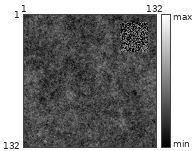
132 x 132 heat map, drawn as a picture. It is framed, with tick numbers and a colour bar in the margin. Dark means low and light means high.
Odd patch: rougher, in the top right. Average level on the scale: 30%. Roughest part: top right. Stripes: none. Mirror symmetry: none. Slope: none.
